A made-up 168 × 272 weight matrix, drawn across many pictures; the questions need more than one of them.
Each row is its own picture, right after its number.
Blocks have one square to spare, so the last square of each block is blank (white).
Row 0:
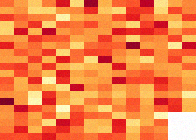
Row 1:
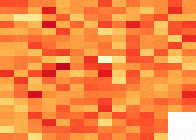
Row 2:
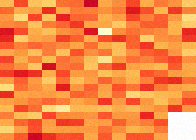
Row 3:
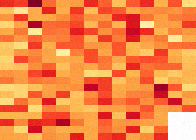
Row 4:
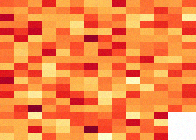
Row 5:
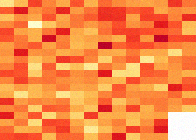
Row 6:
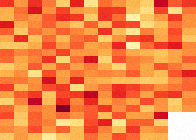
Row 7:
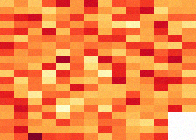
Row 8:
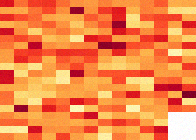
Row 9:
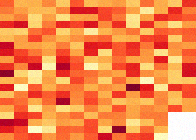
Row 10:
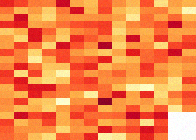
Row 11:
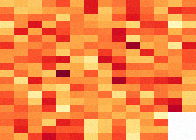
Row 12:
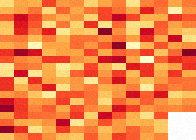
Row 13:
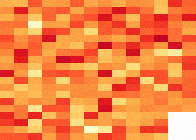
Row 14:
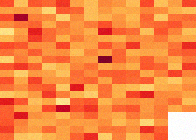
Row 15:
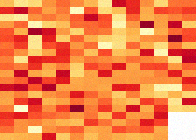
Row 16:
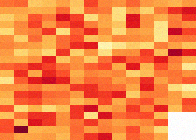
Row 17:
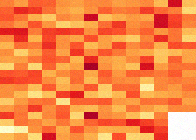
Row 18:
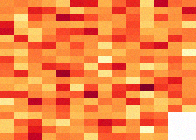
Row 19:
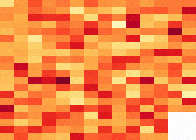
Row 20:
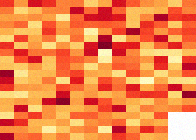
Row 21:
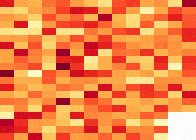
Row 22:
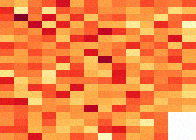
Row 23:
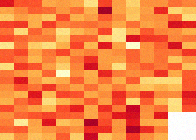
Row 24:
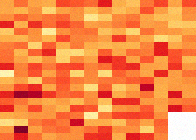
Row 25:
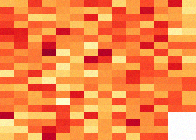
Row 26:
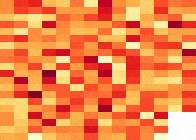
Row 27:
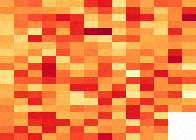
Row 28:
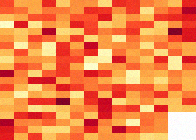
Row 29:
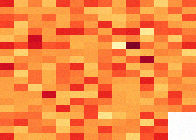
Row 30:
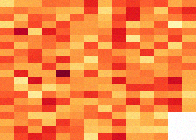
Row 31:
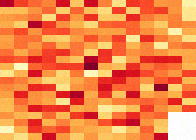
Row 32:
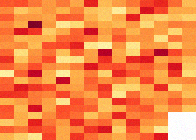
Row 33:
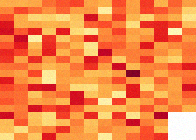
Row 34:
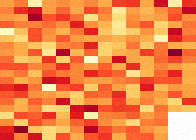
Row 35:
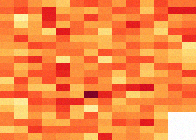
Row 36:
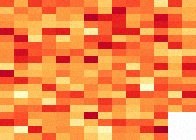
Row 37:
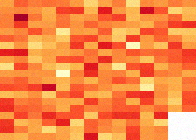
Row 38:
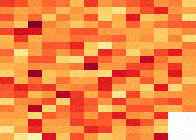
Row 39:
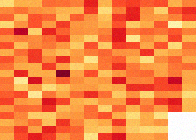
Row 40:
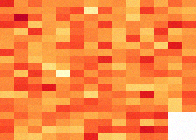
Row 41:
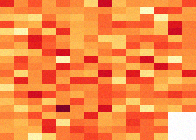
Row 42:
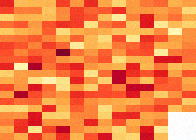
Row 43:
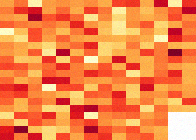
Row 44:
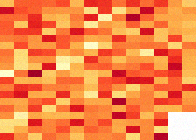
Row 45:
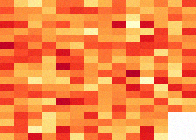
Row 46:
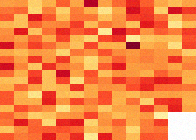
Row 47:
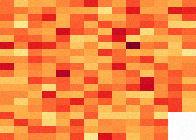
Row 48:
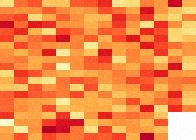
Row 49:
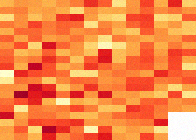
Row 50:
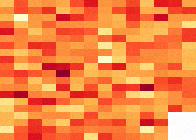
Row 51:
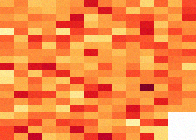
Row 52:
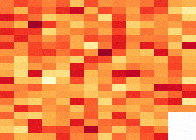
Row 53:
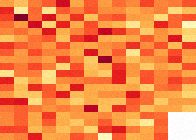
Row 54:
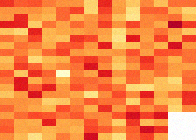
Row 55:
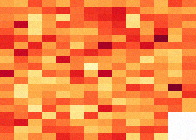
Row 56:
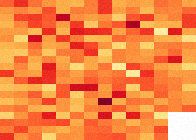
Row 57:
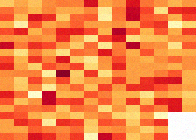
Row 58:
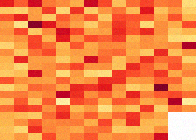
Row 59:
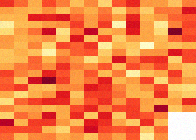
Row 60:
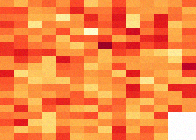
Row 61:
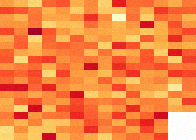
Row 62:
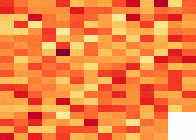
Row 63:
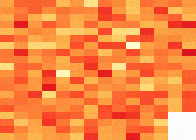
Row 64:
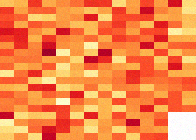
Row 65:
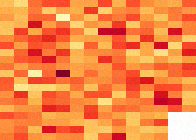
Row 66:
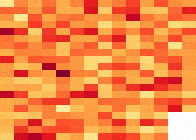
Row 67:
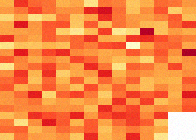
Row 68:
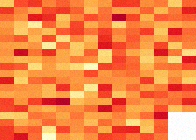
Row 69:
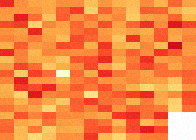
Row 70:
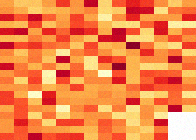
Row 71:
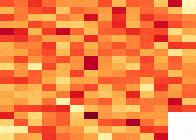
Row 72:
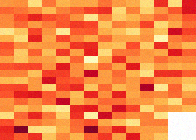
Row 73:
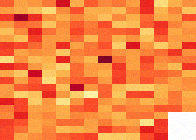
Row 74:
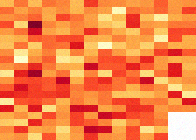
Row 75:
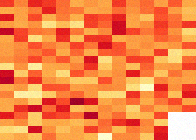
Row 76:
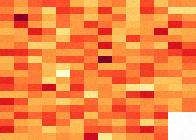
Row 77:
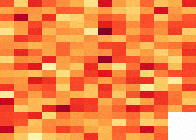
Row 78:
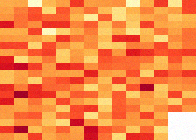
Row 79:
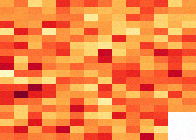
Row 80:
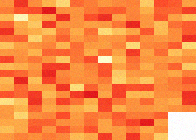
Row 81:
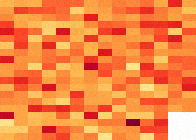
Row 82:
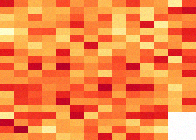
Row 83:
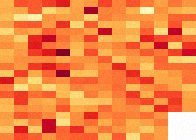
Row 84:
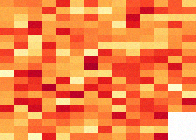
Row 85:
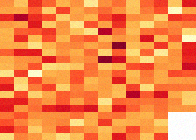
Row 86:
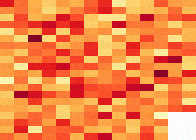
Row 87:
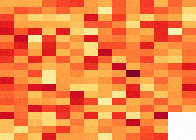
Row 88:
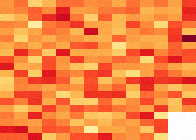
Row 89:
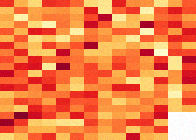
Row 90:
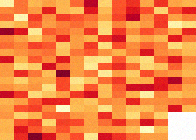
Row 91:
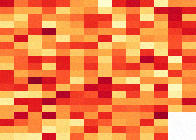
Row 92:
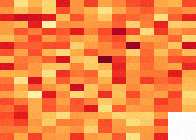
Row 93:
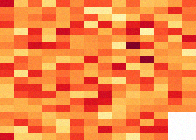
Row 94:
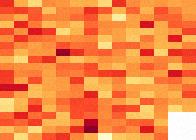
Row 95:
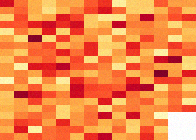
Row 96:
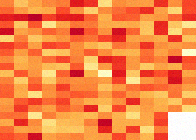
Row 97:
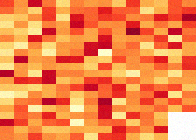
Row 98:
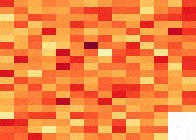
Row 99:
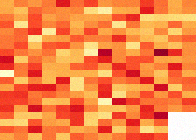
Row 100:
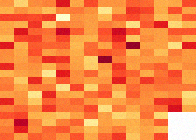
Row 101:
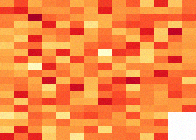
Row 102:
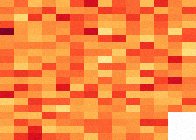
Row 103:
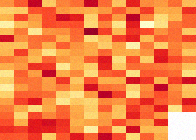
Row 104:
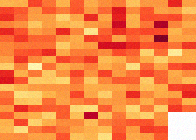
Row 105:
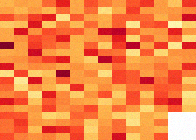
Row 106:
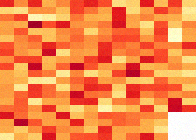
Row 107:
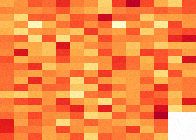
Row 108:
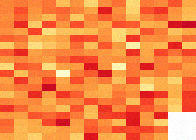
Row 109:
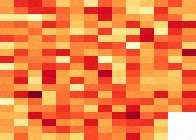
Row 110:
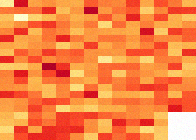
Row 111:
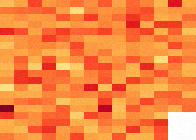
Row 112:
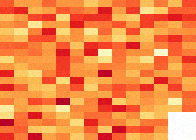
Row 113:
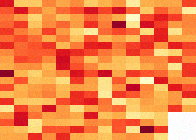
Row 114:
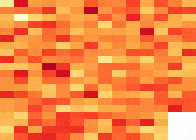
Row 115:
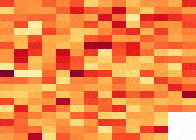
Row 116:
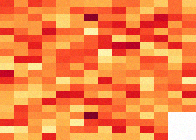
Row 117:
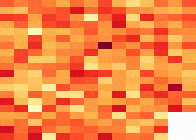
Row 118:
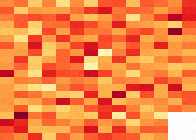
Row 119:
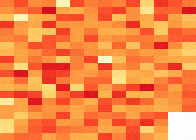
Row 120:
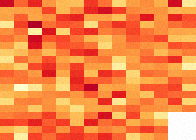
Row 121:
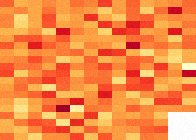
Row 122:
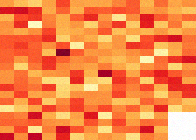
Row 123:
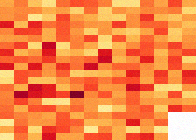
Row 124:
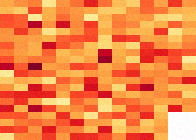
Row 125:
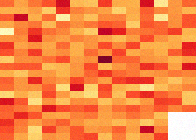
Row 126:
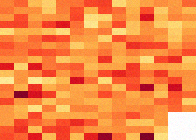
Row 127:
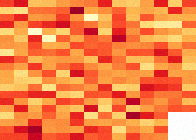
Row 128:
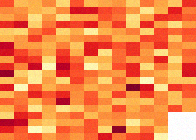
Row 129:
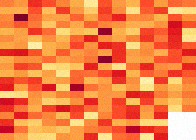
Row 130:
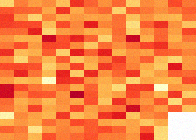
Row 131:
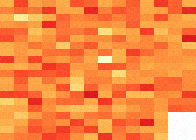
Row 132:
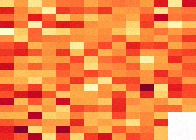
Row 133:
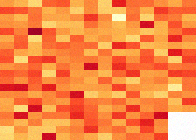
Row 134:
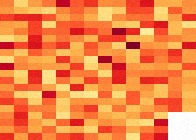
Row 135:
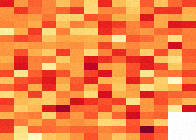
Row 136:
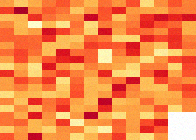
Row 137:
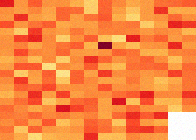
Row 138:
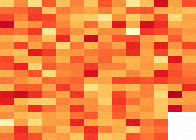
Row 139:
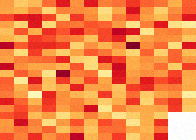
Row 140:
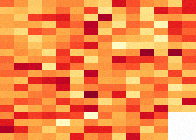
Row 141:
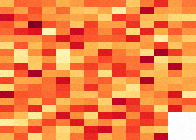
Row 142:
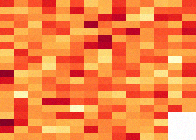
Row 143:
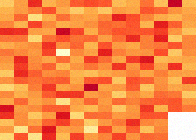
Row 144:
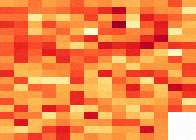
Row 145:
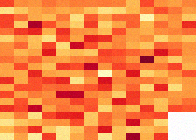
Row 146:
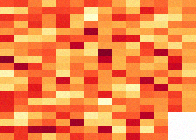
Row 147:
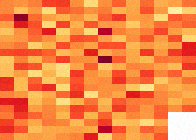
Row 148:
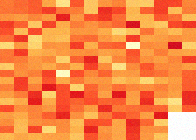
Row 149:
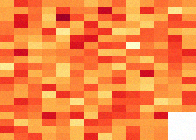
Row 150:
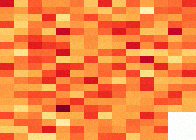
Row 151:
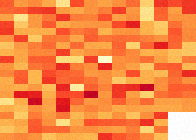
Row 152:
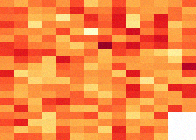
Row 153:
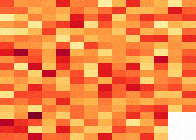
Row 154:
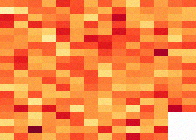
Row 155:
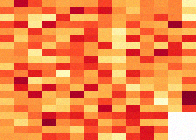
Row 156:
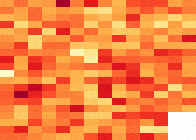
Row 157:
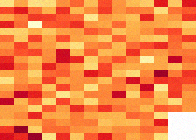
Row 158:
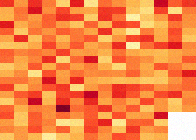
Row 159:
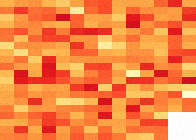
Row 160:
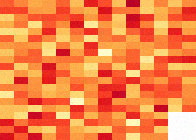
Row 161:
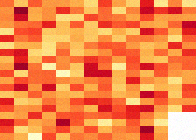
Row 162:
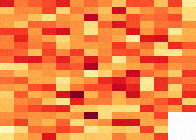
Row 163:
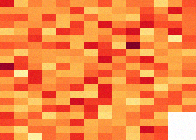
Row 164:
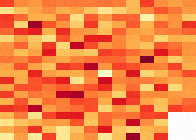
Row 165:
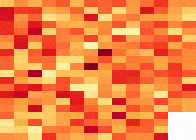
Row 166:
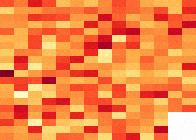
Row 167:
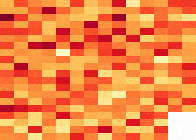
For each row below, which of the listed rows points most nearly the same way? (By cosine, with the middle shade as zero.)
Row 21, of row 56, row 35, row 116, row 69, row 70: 116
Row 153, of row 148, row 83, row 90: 83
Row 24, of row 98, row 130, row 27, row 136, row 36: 130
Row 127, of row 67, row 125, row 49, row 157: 157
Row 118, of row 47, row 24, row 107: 47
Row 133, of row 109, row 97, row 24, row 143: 109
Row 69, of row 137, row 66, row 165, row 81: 137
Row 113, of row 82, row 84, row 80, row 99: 80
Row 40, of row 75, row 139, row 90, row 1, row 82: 75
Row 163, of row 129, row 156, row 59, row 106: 106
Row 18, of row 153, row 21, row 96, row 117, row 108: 96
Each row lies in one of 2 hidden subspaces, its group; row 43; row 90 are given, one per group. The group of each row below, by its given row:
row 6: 90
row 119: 90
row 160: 43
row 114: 90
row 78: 43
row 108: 90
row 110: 90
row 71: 43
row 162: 43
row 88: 43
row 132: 43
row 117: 43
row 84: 43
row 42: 43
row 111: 43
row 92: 90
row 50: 90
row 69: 90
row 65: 90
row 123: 43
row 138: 43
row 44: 43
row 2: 90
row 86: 43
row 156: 43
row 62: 43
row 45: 43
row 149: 90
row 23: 90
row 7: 90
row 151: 90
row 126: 43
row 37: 90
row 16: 43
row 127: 43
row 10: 90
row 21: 43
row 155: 90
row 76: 90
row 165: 43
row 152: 43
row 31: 43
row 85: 90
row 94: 43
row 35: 90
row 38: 43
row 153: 43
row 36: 43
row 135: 90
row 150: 90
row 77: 90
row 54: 90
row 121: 90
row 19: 43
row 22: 90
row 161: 90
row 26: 90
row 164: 43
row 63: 90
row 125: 90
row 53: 90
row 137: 90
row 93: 90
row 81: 43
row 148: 90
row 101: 43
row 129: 90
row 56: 43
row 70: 90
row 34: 43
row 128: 43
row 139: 90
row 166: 43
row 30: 90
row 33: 43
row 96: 90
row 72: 43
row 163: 90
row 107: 43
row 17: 43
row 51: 43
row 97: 43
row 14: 90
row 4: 43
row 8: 43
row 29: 90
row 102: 90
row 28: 43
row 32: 43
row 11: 90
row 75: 43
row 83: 90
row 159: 43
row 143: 43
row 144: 43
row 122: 43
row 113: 43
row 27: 43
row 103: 43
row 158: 90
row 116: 43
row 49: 43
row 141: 43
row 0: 90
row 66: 90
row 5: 43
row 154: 43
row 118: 43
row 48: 43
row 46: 90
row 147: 90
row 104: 43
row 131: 90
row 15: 43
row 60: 43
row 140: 43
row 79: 43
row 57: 90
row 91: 43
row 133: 43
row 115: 43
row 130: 43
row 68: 43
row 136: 43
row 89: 43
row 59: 43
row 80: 90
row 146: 43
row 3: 43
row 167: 43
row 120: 43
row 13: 43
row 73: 90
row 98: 43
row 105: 90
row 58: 43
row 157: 43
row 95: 43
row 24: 43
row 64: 43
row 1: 90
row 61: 43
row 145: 43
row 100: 90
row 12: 90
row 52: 43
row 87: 43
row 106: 43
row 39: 90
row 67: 90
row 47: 90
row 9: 43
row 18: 90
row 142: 43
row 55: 43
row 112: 43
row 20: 43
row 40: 90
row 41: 90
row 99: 43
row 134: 90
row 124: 43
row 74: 43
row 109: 90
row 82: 43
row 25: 43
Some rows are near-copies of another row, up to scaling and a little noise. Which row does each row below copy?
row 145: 164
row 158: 6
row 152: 60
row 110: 114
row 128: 9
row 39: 30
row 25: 64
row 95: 86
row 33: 87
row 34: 43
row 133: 61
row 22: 53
